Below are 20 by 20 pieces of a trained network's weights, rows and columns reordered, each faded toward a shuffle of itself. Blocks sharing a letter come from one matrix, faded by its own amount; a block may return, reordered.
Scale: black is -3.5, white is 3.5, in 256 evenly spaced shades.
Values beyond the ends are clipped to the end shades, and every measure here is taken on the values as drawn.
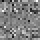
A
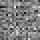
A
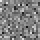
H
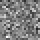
H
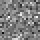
H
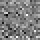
A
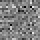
A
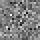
H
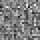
H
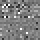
A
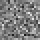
H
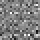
A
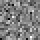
H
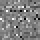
A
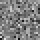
H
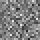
H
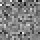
A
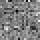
A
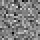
H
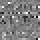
A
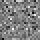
H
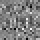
A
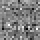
A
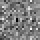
H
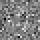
H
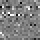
A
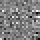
A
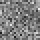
H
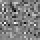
A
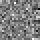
H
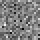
H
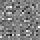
A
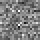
H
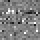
A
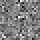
H
